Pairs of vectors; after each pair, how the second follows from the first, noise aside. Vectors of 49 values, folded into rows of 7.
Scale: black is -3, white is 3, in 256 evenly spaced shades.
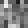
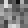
copied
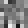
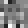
copied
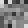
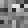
wrapped around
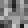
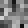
copied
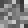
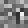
wrapped around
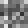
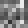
wrapped around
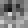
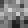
wrapped around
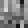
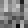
copied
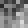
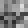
wrapped around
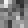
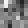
copied
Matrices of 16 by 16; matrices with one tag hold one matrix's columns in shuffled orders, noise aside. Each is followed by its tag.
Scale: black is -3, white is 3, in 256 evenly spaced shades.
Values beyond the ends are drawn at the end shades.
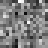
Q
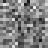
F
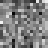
Q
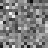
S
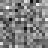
F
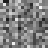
F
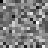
S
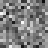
S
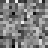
Q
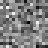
S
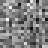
F
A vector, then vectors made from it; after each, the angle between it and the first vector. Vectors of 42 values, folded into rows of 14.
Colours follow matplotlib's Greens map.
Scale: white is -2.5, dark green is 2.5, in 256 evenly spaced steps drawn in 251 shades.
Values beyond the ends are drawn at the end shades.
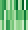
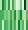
partly opposed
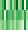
nearly parallel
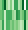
nearly parallel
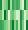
partly opposed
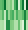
nearly parallel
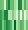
partly opposed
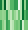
partly aligned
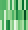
nearly parallel
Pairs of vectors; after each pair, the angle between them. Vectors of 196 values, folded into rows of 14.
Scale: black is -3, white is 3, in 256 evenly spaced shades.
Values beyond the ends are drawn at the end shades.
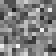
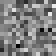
partly opposed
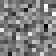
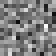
nearly opposite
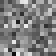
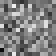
partly opposed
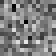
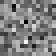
nearly parallel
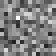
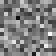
nearly opposite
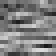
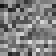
partly aligned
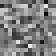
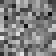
orthogonal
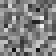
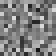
nearly parallel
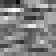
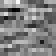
nearly opposite
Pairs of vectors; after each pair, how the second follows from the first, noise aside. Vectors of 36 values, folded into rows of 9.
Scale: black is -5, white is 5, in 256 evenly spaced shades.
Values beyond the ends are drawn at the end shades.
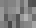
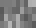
negated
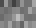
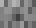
negated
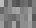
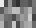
scaled up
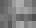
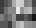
scaled up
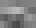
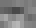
negated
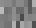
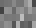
negated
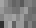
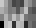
scaled up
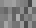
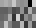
scaled up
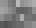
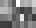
scaled up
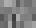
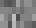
negated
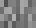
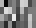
scaled up
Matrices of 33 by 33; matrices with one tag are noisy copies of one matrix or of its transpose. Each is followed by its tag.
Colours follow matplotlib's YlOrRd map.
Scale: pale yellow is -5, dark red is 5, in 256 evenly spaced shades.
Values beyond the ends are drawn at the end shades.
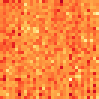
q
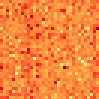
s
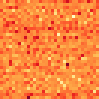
s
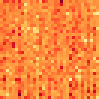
q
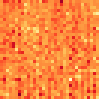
q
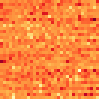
q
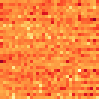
q
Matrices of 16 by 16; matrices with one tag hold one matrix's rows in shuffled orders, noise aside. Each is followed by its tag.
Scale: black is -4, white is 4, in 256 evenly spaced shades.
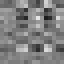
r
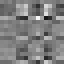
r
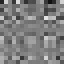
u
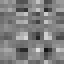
r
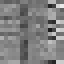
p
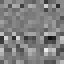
u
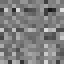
u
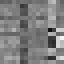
p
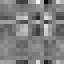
r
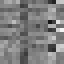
p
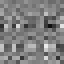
u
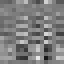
r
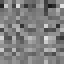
u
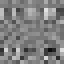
u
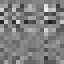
u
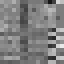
p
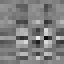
r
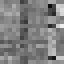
p
